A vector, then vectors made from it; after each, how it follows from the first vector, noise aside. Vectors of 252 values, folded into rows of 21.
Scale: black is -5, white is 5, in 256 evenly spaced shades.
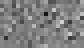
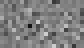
wrapped around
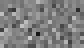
reversed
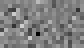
reversed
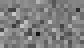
reversed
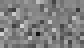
reversed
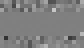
partly zeroed
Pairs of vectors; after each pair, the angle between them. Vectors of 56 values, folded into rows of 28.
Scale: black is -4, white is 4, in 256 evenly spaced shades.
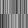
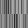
partly opposed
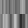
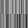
orthogonal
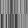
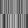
partly opposed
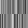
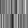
nearly opposite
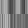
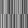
partly aligned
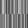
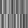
orthogonal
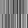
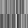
partly aligned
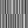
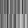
orthogonal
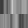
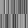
partly opposed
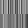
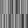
partly aligned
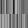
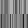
orthogonal
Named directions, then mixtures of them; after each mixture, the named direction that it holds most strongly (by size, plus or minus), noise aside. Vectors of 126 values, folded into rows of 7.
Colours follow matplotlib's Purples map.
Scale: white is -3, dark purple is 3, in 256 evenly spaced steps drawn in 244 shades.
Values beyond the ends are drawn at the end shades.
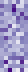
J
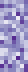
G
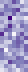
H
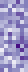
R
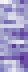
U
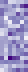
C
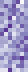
H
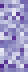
G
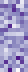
J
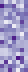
G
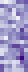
U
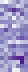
U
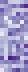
C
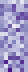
J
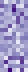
J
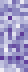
H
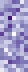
H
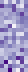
J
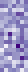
R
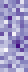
H
